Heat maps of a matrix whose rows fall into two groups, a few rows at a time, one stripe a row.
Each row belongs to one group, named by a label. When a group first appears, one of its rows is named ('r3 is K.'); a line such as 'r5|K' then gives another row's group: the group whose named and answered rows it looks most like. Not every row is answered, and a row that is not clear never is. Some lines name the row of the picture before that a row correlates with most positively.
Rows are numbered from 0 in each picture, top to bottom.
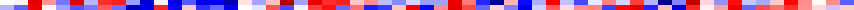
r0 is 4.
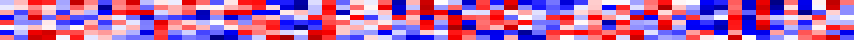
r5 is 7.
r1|7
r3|4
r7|4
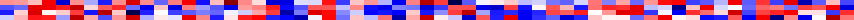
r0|7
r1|4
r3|7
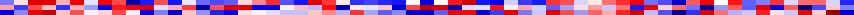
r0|4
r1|7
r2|4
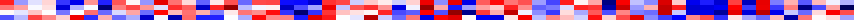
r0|7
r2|7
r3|4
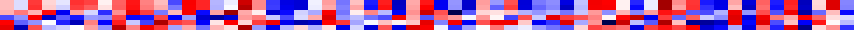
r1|7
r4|7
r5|7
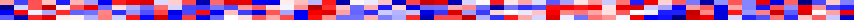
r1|4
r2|4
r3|4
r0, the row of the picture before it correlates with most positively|2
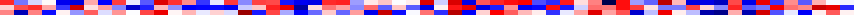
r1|4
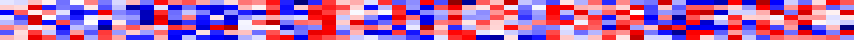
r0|7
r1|4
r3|4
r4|4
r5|7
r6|4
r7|4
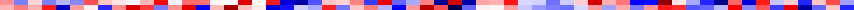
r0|7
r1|7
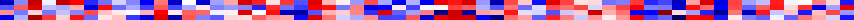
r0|4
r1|4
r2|7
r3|4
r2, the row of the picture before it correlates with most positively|0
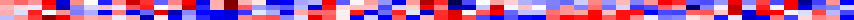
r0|7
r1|7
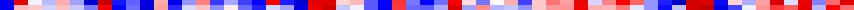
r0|4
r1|4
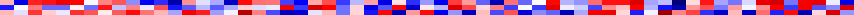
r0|4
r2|7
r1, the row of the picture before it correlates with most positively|0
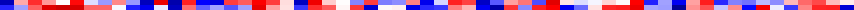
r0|4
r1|4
